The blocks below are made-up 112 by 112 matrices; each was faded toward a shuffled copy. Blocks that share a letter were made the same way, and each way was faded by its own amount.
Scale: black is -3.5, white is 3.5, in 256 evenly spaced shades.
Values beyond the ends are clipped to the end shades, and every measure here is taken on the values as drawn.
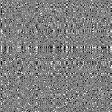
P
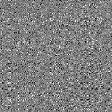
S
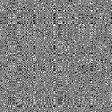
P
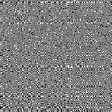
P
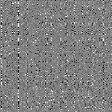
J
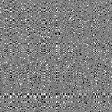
P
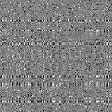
P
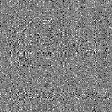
S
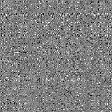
S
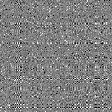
P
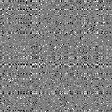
P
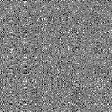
S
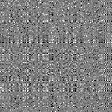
P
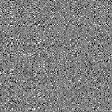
S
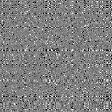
P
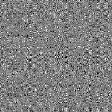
S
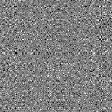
S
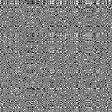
P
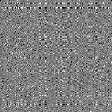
P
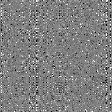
J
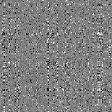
J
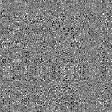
S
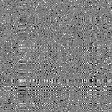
P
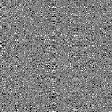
S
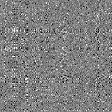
S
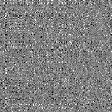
S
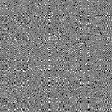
P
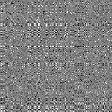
P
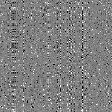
J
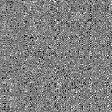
S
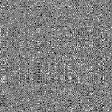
S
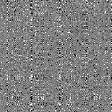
J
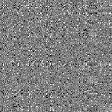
S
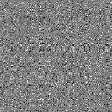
S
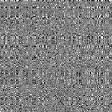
P
